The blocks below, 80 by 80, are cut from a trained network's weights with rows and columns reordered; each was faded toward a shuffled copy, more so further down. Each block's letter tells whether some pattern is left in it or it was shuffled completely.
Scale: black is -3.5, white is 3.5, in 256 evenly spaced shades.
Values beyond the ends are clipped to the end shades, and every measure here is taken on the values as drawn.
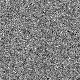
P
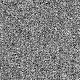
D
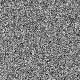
P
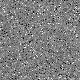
P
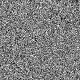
P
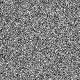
P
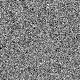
P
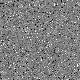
P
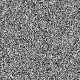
D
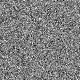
P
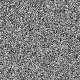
P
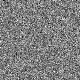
P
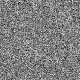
P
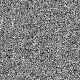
D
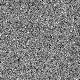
P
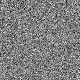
P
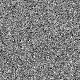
P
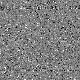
D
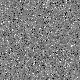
P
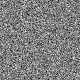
P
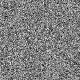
D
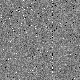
D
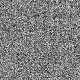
D
